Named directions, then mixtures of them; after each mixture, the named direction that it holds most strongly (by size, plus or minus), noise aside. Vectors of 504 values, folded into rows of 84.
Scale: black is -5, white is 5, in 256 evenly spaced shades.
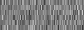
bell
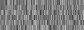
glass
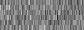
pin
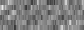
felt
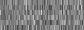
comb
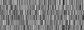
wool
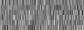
bell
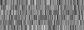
pin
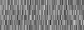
glass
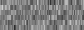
felt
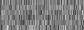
bell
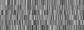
glass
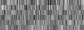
felt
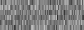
pin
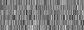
glass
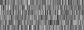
pin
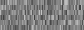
comb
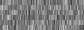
bell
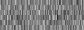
pin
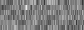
felt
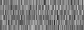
bell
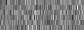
glass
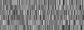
wool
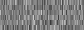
comb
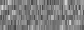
felt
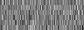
bell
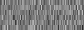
bell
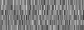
glass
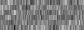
felt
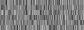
glass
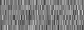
bell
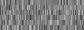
pin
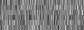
bell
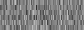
glass
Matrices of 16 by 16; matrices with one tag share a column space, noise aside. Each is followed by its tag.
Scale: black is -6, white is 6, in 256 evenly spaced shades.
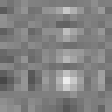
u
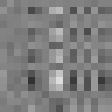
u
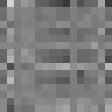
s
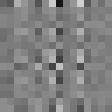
s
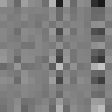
s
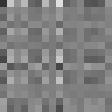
s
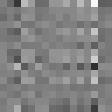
s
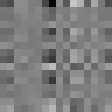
s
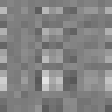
u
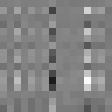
u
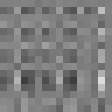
u
